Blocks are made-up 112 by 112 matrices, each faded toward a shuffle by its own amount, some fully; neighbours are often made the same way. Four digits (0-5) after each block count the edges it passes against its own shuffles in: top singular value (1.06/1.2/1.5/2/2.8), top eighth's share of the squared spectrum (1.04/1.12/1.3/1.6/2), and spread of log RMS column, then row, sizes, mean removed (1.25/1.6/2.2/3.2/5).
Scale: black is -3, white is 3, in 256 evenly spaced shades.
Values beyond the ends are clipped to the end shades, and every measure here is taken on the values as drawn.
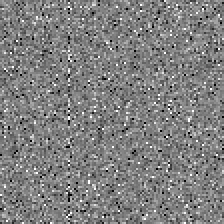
3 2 1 0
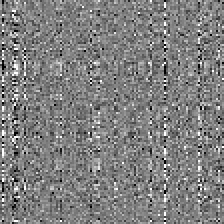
5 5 4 3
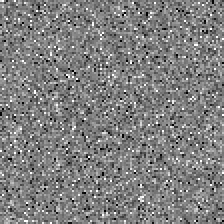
1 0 0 0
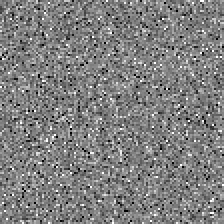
1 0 0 0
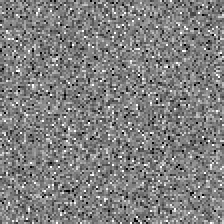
0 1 0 0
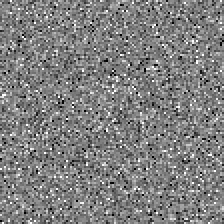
1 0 0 0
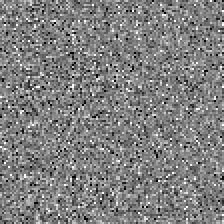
3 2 2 1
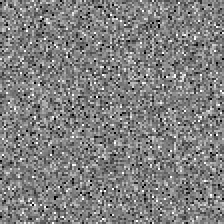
0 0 0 0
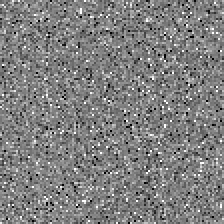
0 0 1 0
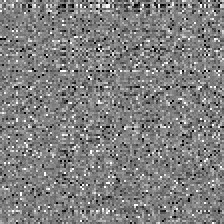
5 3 2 3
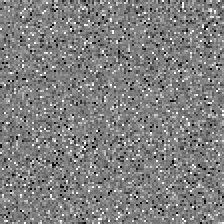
2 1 0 0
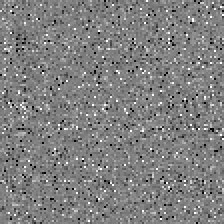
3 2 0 1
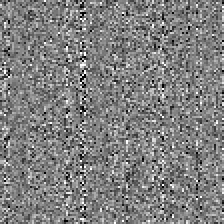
1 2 4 0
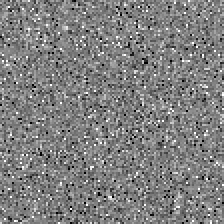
2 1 0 0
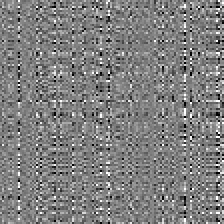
5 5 5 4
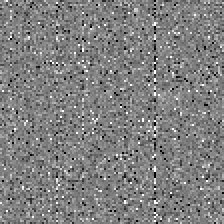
4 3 2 1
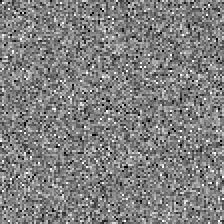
0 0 1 0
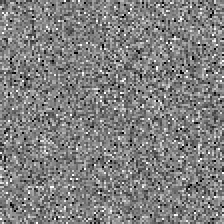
0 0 1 0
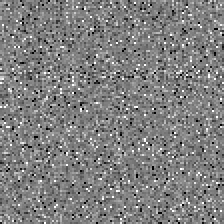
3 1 0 0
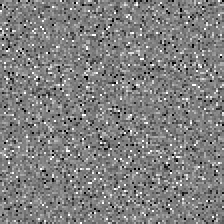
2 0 0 0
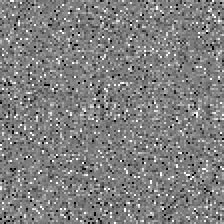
2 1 0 0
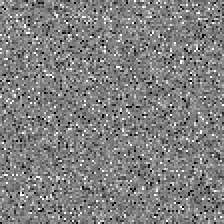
1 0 0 0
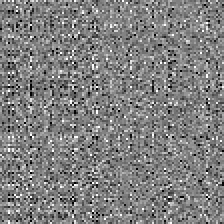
4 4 3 2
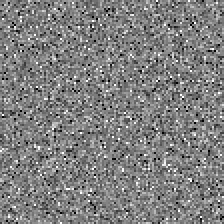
1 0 0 0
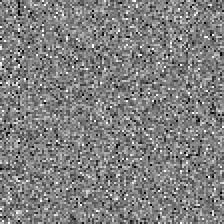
1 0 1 0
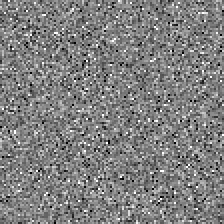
0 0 1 0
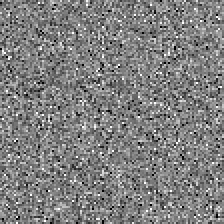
0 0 2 0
